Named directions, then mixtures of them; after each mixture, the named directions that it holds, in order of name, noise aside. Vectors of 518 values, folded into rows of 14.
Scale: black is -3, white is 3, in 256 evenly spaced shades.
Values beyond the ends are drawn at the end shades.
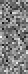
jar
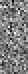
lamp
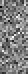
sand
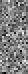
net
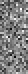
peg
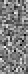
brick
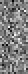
jar, lamp, sand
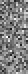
peg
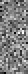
net, peg, sand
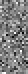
net, sand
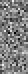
lamp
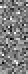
jar, lamp, sand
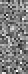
brick, jar, net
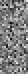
brick, lamp, peg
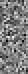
brick, sand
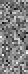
jar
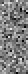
brick, peg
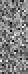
lamp, net, sand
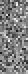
net, peg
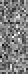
jar, lamp, sand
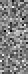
lamp, net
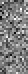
peg, sand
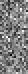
peg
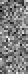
brick, peg, sand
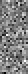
net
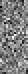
brick, net, sand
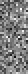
peg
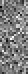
sand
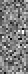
brick, net, peg
